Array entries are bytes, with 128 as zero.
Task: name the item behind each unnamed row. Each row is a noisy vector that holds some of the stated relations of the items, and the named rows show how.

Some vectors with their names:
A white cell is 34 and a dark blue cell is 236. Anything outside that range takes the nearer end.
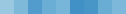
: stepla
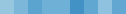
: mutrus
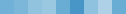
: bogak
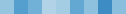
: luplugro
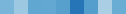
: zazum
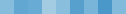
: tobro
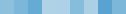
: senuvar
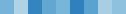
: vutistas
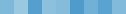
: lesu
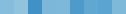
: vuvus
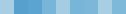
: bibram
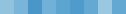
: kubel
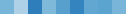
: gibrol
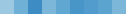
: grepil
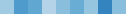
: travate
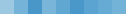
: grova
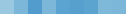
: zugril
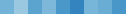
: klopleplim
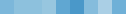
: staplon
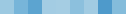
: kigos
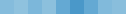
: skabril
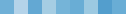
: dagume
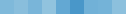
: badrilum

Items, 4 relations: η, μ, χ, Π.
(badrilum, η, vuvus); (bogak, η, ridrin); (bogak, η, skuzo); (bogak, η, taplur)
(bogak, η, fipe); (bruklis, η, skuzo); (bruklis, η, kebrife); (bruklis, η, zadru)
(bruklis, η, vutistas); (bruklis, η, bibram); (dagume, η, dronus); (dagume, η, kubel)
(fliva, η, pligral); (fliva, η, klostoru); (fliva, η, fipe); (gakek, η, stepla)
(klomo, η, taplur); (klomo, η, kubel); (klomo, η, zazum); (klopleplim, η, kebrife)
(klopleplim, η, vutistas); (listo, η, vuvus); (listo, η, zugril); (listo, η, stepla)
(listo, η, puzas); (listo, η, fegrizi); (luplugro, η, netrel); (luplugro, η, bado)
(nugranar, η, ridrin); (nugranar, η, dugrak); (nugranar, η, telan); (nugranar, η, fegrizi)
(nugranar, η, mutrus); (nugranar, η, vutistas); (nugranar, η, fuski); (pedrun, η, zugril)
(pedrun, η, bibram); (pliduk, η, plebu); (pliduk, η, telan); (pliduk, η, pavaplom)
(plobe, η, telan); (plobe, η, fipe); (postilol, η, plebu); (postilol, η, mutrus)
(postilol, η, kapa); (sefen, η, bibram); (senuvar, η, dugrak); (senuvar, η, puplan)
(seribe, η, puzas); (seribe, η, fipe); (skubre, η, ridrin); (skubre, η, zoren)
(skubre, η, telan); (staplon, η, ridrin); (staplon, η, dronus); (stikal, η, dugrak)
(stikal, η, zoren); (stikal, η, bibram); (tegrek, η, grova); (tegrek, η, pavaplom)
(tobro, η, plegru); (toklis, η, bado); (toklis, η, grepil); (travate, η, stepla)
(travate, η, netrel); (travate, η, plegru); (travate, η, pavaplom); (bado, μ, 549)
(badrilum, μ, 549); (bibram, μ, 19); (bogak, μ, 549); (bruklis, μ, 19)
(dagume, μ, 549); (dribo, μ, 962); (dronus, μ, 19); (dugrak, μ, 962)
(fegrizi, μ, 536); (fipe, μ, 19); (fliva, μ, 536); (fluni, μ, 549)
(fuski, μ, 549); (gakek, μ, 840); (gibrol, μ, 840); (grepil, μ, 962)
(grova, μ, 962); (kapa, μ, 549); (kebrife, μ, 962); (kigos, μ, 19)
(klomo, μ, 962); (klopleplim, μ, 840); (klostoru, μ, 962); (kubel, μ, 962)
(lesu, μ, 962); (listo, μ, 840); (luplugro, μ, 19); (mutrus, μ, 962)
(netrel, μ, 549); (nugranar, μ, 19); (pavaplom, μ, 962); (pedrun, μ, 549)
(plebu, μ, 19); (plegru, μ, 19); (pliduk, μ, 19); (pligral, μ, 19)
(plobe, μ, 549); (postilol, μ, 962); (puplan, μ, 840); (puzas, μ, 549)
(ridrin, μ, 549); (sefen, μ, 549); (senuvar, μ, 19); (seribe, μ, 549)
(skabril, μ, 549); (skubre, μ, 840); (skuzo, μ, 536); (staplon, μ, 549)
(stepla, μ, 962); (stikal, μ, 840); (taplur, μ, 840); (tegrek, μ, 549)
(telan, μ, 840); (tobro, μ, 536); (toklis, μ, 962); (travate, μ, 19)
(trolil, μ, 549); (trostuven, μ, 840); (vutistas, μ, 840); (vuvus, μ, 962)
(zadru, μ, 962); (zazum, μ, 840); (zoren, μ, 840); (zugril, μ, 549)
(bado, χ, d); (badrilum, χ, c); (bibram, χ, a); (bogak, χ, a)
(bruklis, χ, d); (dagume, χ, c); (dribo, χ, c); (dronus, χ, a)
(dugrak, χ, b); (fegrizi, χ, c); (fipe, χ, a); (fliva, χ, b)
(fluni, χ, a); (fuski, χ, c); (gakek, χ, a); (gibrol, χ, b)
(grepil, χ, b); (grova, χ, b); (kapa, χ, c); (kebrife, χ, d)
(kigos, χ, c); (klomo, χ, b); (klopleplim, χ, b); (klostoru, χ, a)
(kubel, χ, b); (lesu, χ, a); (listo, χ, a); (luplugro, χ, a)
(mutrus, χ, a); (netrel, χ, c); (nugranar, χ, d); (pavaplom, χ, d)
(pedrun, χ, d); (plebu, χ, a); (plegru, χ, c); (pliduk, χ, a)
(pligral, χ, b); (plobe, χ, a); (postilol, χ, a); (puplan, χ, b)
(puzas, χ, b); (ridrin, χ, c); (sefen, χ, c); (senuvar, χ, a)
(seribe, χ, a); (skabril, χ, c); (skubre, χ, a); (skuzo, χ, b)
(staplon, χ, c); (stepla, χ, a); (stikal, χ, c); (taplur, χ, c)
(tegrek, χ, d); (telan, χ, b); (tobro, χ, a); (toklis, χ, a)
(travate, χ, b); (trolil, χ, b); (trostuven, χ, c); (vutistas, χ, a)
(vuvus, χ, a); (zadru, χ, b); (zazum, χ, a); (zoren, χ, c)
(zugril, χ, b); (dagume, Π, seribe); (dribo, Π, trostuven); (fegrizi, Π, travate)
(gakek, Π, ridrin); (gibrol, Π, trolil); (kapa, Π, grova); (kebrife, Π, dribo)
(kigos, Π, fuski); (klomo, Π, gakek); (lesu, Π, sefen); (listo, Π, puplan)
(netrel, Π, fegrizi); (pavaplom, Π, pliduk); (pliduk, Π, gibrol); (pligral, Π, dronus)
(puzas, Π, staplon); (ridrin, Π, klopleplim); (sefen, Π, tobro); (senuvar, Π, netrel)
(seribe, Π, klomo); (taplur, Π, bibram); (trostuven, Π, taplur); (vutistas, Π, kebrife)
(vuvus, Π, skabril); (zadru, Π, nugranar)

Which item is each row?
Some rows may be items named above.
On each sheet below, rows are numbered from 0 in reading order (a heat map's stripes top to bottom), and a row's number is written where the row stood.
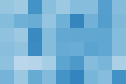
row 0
fegrizi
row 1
toklis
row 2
puzas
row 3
puzas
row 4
tegrek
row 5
klopleplim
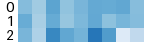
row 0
kapa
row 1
sefen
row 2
taplur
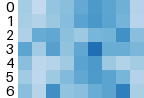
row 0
bado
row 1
bado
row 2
plegru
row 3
listo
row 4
pedrun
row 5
bado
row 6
netrel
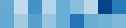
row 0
klomo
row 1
listo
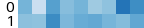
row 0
ridrin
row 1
zadru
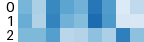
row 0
taplur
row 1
trostuven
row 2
pliduk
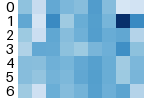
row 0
kebrife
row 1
gakek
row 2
pavaplom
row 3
plegru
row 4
fuski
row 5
fuski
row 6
pavaplom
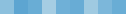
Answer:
fliva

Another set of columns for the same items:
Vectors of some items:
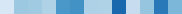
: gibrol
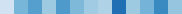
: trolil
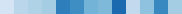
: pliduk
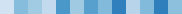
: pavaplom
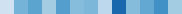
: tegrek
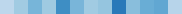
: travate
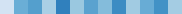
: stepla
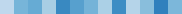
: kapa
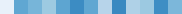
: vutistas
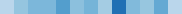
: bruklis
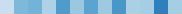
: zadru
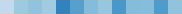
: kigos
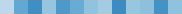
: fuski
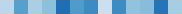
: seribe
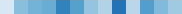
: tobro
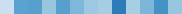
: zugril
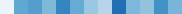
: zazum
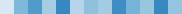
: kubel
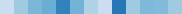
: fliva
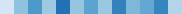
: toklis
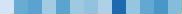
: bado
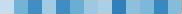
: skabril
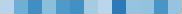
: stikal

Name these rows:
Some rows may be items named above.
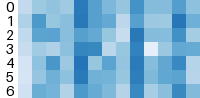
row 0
kigos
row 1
ridrin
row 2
klopleplim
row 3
fegrizi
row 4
toklis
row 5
luplugro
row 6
puzas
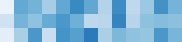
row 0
vutistas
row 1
skuzo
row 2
dribo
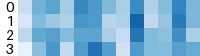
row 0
kapa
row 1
gibrol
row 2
klopleplim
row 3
trostuven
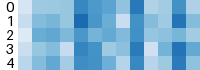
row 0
senuvar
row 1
dagume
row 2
bibram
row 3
netrel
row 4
sefen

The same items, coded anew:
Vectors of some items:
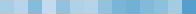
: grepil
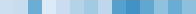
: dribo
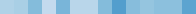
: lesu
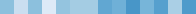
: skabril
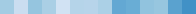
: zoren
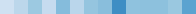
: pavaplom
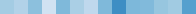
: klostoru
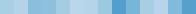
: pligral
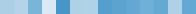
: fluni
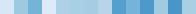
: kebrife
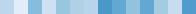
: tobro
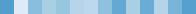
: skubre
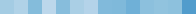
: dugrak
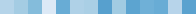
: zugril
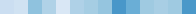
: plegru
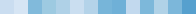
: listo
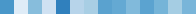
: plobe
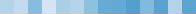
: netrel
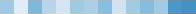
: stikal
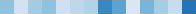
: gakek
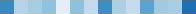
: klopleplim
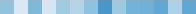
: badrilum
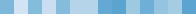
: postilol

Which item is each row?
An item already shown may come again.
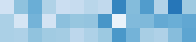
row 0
vutistas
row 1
sefen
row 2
pligral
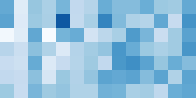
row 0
fliva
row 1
seribe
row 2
bibram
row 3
plegru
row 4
dribo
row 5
netrel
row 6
senuvar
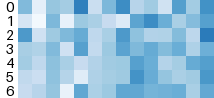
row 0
dagume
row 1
taplur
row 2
klomo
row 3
puzas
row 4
kigos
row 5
plegru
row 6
bado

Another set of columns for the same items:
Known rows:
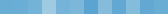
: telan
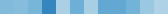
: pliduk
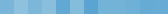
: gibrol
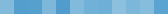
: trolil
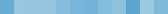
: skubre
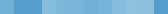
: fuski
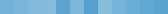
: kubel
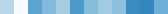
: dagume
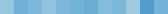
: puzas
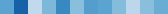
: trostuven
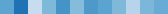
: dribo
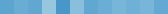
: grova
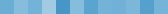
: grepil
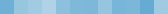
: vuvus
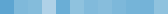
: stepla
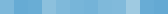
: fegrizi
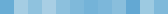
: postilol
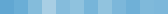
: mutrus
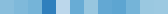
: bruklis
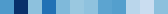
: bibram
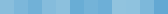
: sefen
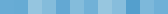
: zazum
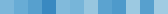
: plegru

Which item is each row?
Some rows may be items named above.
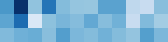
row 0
bibram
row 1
vutistas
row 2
netrel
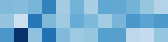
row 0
pliduk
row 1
ridrin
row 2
bibram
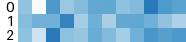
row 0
klomo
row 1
pliduk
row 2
ridrin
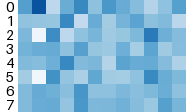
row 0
taplur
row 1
senuvar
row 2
gakek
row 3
tobro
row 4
luplugro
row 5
seribe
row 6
bado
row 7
netrel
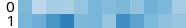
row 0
listo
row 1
travate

